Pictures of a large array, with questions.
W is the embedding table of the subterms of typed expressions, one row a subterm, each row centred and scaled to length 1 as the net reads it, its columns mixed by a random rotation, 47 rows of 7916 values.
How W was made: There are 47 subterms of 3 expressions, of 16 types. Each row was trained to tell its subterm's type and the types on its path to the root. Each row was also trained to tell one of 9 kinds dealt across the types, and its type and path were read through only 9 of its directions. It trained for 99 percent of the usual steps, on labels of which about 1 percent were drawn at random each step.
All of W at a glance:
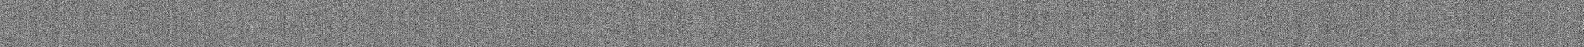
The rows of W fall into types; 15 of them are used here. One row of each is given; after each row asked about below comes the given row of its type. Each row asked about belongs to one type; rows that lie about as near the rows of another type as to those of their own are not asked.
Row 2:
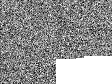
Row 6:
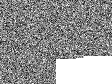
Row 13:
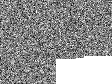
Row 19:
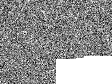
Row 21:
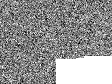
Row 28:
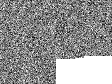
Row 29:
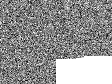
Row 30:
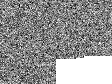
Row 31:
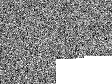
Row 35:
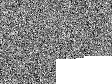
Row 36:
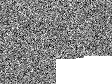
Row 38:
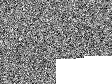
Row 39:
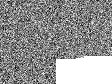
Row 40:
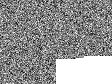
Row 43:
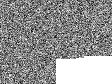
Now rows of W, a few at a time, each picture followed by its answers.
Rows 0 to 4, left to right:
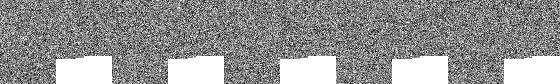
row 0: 40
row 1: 29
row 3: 6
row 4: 43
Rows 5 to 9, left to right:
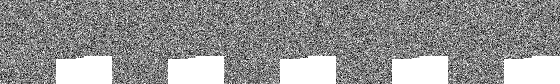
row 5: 19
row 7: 31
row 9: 36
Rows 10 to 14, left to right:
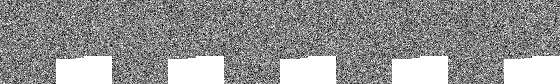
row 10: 39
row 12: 29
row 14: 30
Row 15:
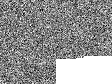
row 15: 29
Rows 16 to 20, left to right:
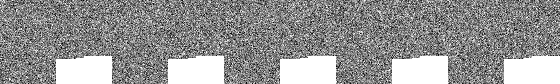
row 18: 35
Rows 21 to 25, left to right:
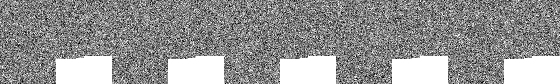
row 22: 35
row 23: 13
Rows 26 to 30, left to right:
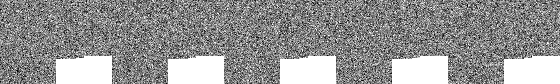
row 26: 31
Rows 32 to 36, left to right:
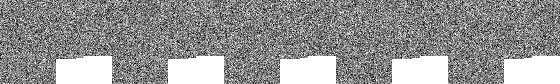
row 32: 6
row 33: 31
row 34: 36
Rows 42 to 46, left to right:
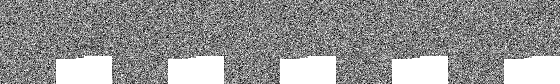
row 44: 39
